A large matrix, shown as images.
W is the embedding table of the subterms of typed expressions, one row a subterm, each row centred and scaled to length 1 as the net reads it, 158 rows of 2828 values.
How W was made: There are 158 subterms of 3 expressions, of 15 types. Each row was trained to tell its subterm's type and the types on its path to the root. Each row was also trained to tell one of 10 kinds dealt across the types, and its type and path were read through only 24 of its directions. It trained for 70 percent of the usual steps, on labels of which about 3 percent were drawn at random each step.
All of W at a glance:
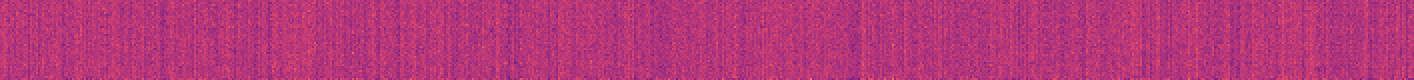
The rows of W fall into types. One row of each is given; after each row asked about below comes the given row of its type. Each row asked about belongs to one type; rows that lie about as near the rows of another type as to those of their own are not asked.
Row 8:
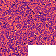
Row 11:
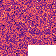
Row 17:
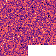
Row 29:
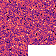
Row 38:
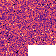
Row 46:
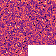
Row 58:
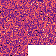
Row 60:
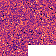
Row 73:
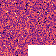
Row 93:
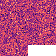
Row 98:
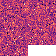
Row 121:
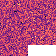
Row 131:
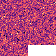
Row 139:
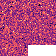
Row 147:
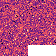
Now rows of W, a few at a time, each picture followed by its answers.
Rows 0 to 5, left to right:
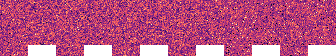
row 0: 38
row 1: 58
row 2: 11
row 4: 98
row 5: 98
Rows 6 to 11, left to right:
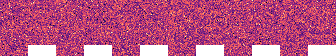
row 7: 38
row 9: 11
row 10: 139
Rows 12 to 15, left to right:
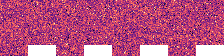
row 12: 58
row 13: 17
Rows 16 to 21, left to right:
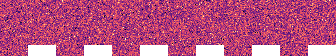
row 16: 121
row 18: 46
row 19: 58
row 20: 60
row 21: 73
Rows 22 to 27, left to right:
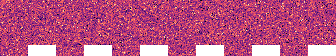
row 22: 17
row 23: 60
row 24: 29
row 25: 38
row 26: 147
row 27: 29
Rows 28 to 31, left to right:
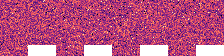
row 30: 11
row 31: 139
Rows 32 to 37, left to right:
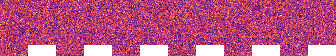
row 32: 93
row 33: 11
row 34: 73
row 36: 46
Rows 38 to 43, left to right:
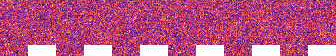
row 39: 121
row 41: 131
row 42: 121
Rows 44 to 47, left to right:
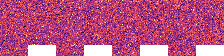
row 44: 11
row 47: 38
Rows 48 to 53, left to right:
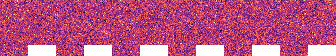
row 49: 121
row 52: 29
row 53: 29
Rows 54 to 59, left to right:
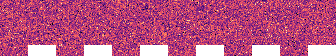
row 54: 29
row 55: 131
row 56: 60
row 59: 147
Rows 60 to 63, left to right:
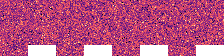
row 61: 121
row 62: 29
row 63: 147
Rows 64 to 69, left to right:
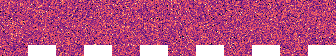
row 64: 60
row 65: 60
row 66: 46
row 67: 29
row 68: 73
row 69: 11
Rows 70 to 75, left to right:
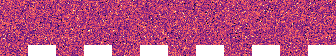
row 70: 38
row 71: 8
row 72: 147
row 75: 46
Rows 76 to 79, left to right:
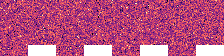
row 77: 60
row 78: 139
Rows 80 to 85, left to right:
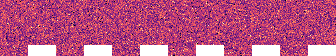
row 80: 11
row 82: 73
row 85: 38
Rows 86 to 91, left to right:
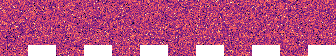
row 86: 46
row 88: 139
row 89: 73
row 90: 46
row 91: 139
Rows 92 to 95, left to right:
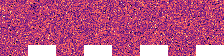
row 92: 98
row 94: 93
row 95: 29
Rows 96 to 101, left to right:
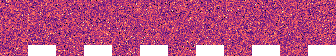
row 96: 58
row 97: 121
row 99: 58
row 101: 46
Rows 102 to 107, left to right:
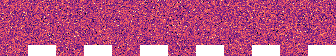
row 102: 17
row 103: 60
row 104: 98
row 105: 46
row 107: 17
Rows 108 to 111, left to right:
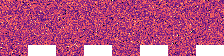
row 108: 8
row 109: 8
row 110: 29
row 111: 147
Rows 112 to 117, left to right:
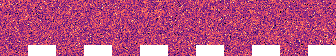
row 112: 46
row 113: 11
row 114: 73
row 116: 38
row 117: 29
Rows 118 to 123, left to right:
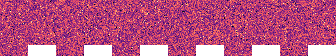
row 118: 121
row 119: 17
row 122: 11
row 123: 131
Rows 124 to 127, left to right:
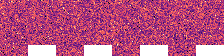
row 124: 139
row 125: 60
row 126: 17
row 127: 38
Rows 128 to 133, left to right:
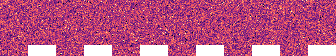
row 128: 17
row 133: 93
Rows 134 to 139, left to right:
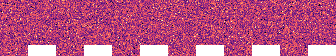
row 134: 139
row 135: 38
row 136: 11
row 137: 46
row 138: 58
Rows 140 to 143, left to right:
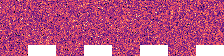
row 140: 93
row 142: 8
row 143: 121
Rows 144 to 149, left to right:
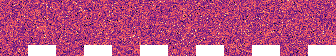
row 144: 121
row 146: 58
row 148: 93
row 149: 121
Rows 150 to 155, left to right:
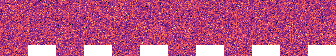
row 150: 147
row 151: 131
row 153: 131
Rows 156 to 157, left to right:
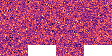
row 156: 38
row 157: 60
